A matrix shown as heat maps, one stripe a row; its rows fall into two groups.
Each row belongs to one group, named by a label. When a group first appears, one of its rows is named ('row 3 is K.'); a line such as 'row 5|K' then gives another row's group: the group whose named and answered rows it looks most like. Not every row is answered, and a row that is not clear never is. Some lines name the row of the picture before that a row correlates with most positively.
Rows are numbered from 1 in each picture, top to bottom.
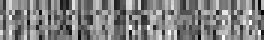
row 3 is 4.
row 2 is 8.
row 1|8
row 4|8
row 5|8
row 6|8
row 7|8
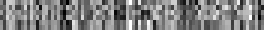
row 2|4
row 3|8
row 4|4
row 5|8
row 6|8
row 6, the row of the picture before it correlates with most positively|6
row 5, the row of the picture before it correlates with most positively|6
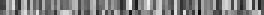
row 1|4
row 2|4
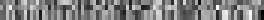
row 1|4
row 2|8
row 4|4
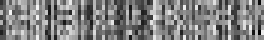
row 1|4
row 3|8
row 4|4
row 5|8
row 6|4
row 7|4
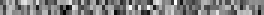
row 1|4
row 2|8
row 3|8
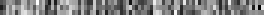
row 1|4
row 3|4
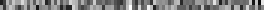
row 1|4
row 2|8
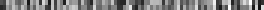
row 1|4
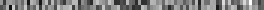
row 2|4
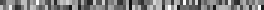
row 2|8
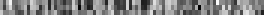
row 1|8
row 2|8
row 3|8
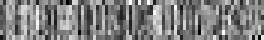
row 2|4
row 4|4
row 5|4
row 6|4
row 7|8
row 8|4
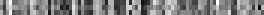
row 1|8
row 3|8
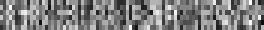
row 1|4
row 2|8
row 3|4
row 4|8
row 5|4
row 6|4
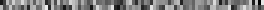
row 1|4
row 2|8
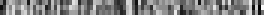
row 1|8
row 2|4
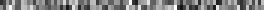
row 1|4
